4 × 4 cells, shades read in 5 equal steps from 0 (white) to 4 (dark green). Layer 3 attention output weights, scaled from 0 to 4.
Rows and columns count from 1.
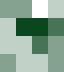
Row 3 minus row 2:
0 -3 -1 -1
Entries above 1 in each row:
2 3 2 2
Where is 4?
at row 2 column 2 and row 2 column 3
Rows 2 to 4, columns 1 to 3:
1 4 4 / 1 1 3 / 2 1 1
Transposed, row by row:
2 1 1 2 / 2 4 1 1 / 0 4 3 1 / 1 3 2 2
